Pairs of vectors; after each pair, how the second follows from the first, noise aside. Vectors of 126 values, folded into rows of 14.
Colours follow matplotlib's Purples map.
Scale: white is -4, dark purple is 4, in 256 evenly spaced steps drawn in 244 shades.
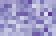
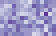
negated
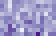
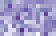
negated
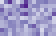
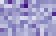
copied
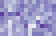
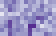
negated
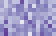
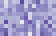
copied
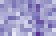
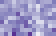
negated
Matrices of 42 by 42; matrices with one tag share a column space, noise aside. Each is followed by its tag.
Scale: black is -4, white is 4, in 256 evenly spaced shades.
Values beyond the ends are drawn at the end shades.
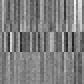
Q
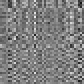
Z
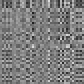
Z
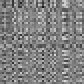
Z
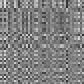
Z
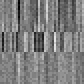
Q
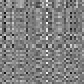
Z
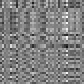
Z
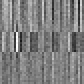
Q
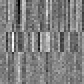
Q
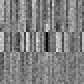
Q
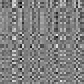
Z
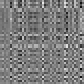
Z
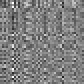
Z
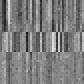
Q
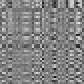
Z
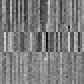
Q
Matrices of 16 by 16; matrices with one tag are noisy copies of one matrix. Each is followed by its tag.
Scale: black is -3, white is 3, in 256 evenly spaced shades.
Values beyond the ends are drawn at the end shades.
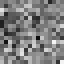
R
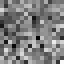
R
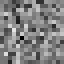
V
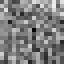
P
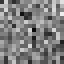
P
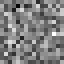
V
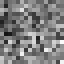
R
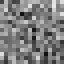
P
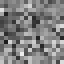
R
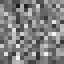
V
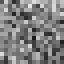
P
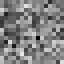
R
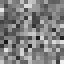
R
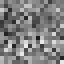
R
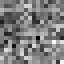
R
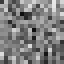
P
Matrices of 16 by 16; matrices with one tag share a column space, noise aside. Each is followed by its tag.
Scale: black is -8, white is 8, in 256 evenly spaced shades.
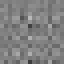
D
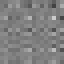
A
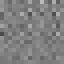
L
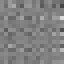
A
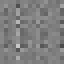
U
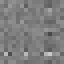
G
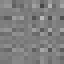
A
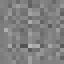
U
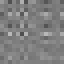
L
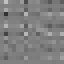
L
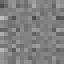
A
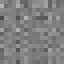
A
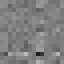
G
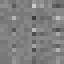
A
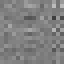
A
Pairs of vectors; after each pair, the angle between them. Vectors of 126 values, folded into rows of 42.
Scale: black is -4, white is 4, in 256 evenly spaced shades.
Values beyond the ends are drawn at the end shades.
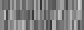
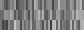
partly aligned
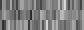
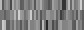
nearly opposite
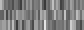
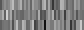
nearly opposite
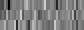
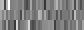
nearly opposite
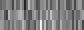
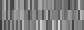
partly aligned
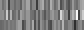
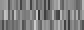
partly aligned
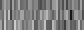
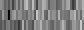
partly opposed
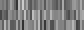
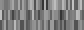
orthogonal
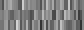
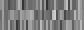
nearly opposite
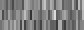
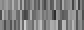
nearly opposite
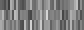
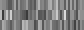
orthogonal
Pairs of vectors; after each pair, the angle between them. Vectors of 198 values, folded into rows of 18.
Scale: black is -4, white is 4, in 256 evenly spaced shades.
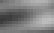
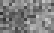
partly aligned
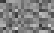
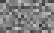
partly aligned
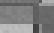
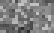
partly opposed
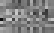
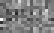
nearly opposite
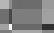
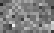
partly opposed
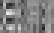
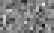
partly aligned
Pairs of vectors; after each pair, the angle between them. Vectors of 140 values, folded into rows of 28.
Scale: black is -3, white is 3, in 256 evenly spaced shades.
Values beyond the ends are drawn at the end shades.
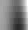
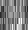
partly opposed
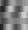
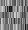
partly opposed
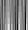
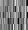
partly opposed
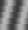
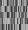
orthogonal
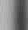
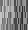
partly aligned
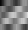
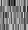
orthogonal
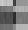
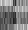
nearly parallel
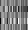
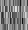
partly opposed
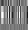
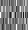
orthogonal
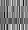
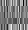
nearly parallel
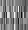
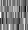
partly aligned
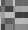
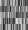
partly aligned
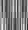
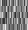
orthogonal
